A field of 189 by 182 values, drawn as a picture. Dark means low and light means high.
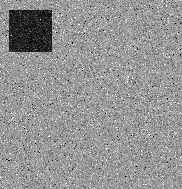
Odd patch: lower, in the top left. Stripes: none. Ninth with the lowest average: top left. Histogram: skewed, a long tail of low values.
